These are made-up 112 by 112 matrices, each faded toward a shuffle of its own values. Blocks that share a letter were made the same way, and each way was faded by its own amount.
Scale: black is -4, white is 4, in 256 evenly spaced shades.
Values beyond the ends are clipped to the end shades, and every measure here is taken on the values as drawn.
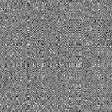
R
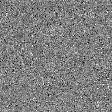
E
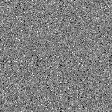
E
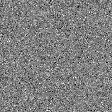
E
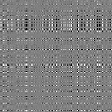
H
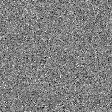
E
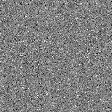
E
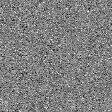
E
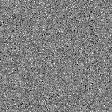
E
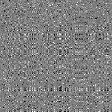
R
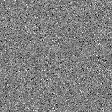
E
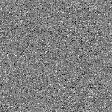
E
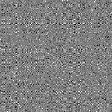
R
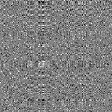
R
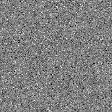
E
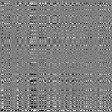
H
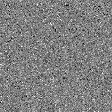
E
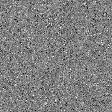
E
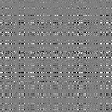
H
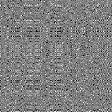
R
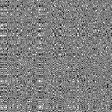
R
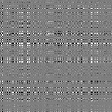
H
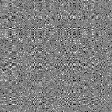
R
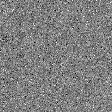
E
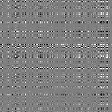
H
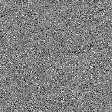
E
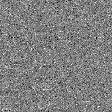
E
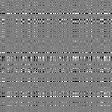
H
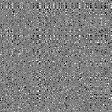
R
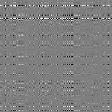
H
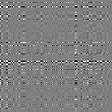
H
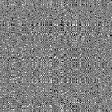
R
